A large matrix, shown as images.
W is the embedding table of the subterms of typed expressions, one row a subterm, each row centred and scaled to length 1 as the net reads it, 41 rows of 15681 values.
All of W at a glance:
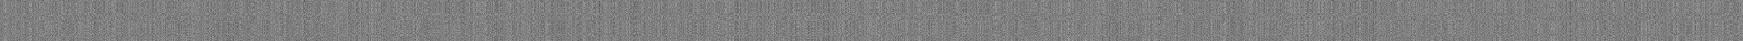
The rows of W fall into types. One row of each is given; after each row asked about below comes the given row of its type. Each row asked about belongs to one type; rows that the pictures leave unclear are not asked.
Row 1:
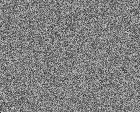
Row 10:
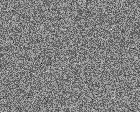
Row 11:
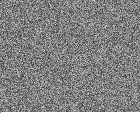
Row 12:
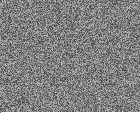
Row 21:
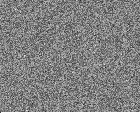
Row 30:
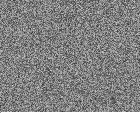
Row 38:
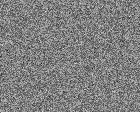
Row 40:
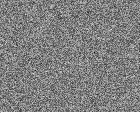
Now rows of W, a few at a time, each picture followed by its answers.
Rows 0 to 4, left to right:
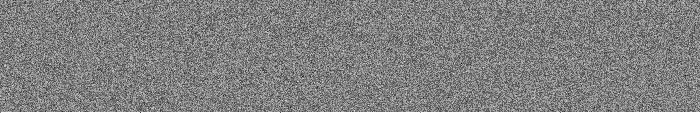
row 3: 10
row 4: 10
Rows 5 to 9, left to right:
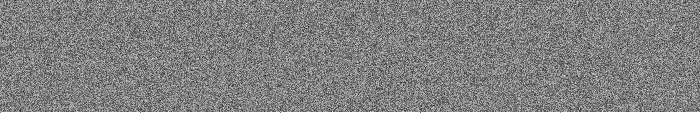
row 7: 1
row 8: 12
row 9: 11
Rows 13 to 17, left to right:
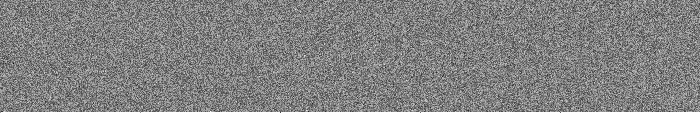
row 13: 11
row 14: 30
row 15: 21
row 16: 38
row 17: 1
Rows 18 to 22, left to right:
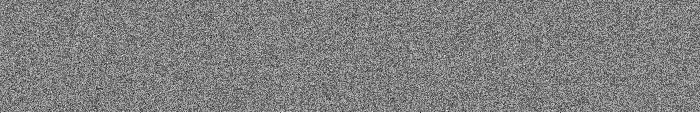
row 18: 40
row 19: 30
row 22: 12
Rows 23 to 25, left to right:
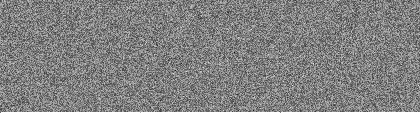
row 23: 12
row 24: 40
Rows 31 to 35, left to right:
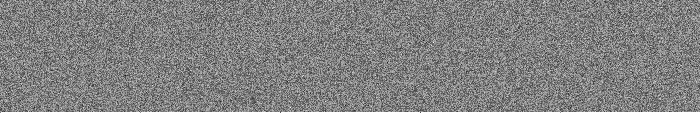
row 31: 10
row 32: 30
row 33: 12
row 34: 1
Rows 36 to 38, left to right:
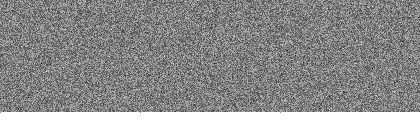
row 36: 10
